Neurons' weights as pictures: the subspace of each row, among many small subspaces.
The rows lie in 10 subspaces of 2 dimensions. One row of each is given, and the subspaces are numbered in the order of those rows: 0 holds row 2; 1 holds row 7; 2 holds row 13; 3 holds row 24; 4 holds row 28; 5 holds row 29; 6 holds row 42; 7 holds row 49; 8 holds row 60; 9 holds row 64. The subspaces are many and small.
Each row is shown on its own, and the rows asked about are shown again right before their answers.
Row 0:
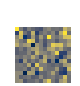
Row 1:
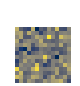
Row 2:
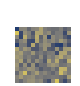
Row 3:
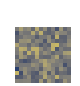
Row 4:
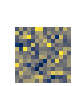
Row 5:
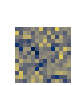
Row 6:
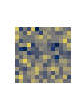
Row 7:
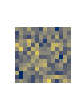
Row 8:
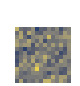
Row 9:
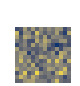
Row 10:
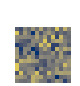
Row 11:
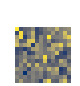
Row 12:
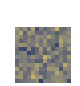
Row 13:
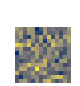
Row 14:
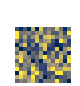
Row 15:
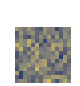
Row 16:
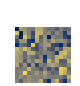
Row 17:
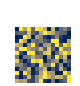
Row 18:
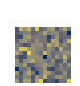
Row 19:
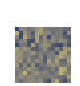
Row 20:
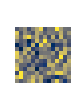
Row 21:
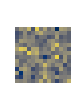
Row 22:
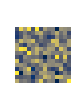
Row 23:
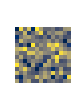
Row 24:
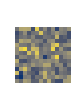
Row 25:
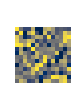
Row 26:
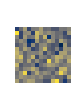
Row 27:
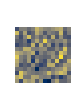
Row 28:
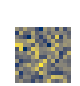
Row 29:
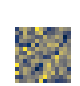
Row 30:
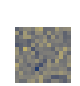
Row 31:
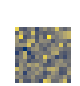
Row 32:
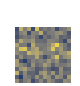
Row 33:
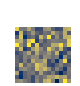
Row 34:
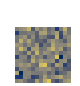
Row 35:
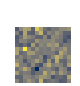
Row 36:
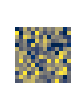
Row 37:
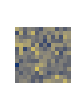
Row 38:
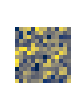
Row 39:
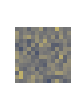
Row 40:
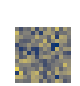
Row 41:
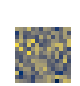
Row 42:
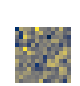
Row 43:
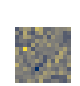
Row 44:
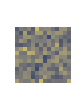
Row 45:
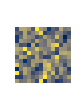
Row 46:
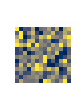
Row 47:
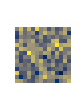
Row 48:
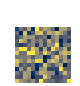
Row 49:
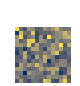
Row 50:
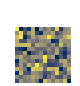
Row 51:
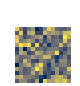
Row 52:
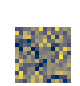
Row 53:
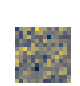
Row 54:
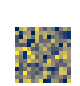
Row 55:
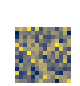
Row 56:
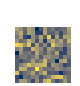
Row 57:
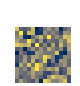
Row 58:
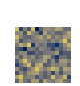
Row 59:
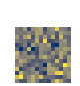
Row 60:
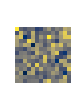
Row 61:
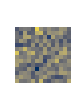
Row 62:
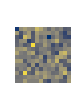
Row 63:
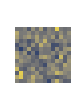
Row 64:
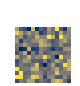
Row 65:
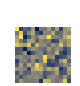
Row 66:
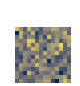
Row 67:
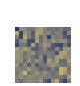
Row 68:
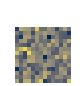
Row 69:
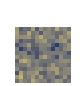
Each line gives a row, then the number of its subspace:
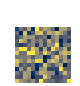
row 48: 2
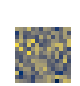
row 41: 6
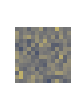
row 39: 1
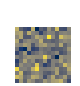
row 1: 9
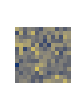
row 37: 5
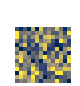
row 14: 0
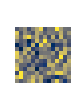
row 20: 1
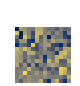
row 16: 0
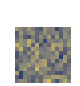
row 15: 1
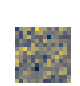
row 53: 9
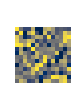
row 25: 3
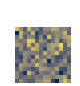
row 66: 7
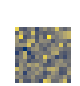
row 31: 7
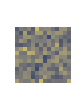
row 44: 2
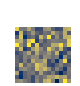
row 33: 6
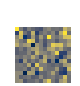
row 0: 8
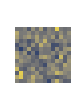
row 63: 1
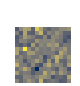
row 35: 3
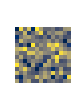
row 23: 4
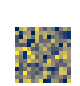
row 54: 7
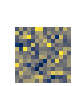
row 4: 4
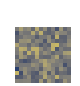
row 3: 5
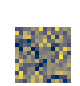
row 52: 3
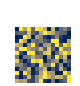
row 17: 8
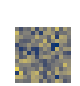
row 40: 5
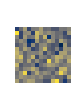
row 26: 7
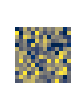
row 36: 8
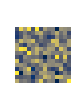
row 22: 6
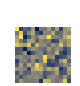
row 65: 6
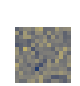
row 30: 3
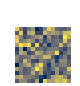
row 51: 5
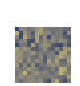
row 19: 0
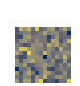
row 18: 7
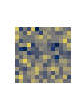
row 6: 4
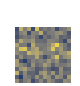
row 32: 4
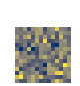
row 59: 2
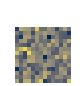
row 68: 7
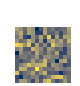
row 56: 2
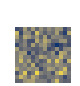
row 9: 8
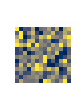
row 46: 6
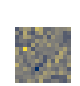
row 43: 3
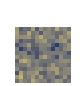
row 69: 4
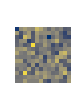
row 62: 8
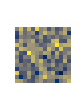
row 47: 8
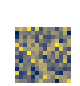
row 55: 0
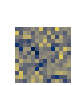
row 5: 3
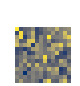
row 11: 0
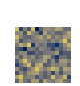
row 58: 4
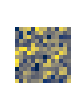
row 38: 9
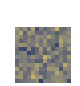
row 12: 2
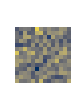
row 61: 2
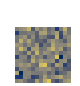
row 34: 9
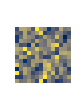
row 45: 5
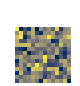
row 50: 6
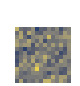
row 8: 9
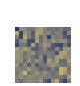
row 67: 0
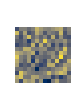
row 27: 9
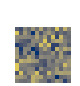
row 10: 5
